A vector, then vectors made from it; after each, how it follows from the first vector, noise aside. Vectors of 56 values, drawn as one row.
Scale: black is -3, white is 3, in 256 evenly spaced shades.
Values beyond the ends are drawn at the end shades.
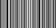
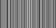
shrunk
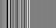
partly zeroed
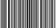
negated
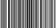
negated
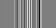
partly zeroed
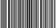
negated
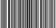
negated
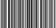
negated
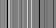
partly zeroed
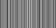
shrunk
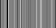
partly zeroed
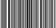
negated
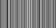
shrunk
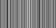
shrunk
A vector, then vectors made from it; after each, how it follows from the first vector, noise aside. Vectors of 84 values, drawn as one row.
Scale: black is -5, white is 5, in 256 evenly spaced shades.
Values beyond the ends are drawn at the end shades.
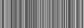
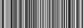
scaled up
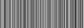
sign-scrambled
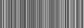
sign-scrambled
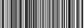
scaled up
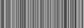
sign-scrambled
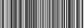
scaled up
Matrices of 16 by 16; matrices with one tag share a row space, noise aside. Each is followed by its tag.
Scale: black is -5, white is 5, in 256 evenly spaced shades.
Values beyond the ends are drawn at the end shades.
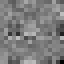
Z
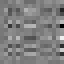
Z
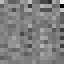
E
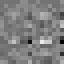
E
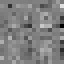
E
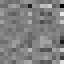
E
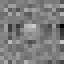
Z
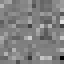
E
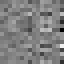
E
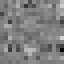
Z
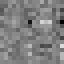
E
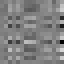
Z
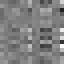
E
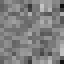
E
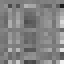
Z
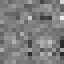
E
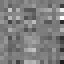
Z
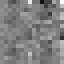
E
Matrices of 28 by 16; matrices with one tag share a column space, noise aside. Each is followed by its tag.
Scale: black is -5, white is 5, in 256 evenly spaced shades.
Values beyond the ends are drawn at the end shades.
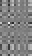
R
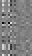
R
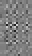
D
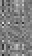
R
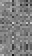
R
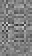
D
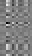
R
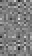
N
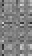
R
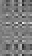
R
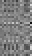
R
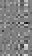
R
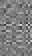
D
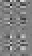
N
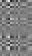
N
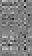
N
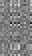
R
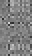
R
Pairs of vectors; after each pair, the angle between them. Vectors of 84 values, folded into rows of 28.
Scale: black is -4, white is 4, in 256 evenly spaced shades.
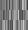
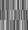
orthogonal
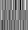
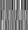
nearly opposite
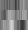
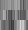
nearly opposite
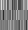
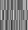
partly aligned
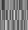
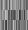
partly opposed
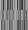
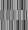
nearly parallel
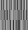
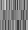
partly aligned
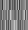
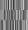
orthogonal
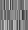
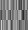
partly aligned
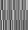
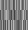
partly aligned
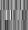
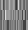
partly aligned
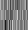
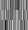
nearly parallel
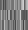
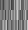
orthogonal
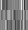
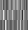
partly aligned
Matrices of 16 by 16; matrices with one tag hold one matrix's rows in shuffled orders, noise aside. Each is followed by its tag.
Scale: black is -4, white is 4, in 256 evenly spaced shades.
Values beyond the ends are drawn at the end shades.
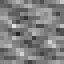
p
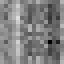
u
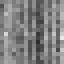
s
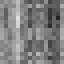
u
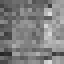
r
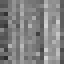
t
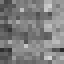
r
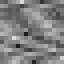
p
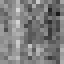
u
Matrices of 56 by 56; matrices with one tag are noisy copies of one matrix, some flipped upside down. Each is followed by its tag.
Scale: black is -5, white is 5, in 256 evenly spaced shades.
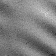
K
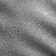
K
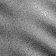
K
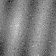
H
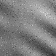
K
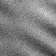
K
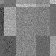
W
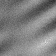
K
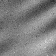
K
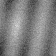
H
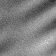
K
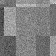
W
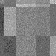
W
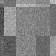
W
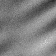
K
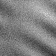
K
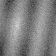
H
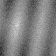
H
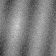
H
